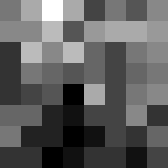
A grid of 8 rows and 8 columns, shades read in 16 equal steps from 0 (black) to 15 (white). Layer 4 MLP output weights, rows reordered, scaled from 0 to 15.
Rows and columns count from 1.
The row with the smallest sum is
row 8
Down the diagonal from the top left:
7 8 8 5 10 4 3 4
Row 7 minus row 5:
4 -2 -3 0 -9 0 -4 -2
